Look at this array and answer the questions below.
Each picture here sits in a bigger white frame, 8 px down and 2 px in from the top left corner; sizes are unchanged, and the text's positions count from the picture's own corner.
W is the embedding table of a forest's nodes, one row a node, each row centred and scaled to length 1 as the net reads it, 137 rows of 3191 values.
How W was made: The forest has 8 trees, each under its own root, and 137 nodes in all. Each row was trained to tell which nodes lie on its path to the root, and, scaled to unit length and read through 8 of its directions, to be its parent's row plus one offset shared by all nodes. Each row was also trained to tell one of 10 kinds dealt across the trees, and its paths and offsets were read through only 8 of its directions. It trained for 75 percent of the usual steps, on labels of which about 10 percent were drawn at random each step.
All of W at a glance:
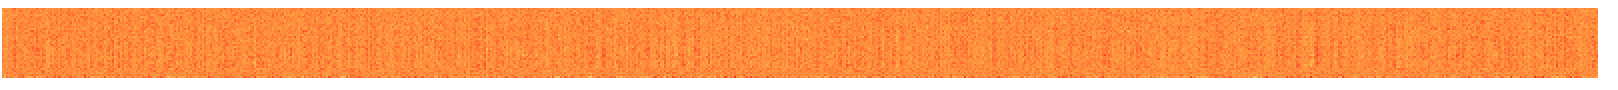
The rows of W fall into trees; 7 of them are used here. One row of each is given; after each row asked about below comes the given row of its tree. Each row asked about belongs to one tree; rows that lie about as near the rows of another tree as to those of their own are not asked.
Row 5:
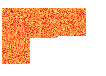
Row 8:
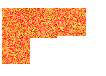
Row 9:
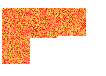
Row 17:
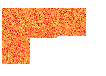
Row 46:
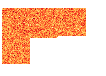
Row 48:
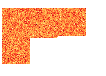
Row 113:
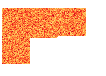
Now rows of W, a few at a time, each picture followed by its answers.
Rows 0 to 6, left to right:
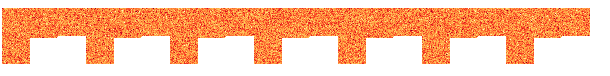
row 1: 17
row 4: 17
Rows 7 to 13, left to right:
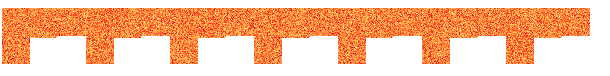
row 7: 113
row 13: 46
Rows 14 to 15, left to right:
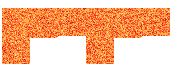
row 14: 5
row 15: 5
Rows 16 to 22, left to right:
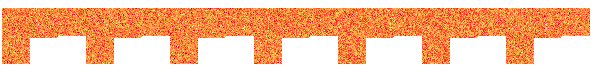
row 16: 8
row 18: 46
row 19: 113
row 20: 48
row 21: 9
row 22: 8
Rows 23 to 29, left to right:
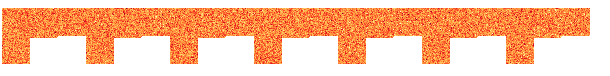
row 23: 8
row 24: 46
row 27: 8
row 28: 17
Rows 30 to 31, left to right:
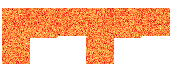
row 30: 113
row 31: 8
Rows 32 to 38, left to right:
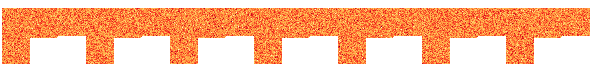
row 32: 9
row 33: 48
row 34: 17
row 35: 9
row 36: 48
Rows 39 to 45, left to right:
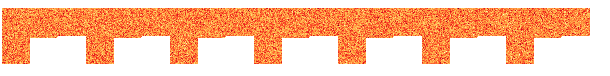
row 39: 5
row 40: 48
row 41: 48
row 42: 48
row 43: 5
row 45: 113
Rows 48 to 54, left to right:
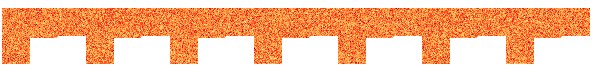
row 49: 113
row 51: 17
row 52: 46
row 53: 113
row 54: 17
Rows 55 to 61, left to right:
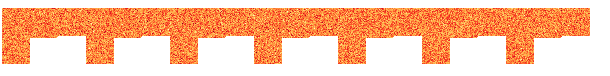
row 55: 5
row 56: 9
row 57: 48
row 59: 113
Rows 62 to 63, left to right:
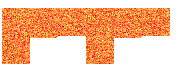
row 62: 5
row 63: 113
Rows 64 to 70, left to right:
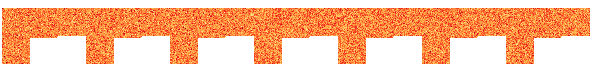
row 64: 8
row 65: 48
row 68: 9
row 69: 8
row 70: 9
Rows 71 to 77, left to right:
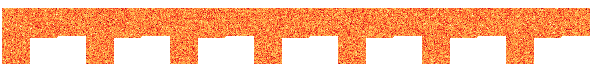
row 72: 113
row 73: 17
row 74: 8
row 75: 48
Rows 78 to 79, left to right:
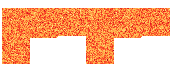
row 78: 9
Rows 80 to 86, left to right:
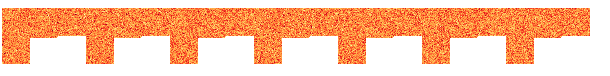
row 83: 8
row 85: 8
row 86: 9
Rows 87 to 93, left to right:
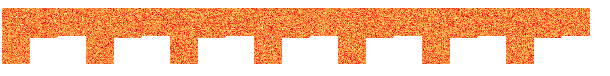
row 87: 17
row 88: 8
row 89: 5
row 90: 9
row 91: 8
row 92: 48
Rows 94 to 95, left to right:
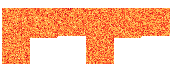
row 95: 8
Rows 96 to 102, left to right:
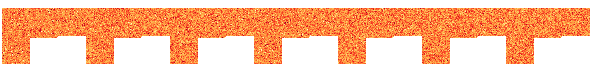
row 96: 46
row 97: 8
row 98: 9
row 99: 113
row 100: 9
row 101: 5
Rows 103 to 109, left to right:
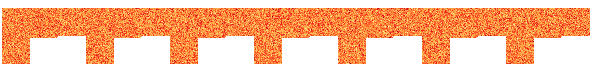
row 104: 5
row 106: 48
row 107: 9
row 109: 48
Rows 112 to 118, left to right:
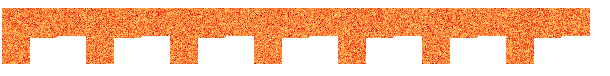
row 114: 9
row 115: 113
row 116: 9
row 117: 48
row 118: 8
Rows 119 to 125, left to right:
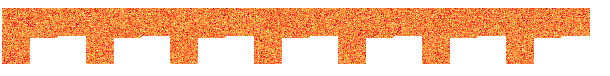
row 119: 48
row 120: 17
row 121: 17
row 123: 46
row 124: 9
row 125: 9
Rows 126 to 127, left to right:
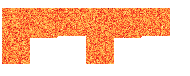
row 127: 48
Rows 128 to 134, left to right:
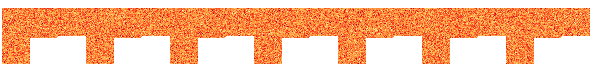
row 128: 17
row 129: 17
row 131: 8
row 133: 8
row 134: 9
